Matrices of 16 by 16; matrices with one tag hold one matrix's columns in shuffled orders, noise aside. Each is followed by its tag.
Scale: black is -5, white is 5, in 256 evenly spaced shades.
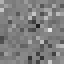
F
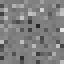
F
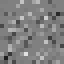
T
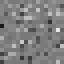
F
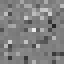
F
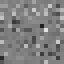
F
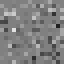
F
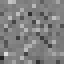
T
